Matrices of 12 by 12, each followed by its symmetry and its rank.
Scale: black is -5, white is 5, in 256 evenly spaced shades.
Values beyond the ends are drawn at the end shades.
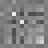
symmetric, rank two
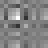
symmetric, rank one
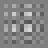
symmetric, rank one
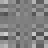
neither, rank one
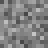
neither, full rank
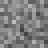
neither, full rank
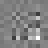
symmetric, rank two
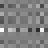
neither, rank one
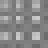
symmetric, rank one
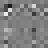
neither, rank two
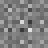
symmetric, rank two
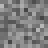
neither, full rank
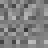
neither, rank two
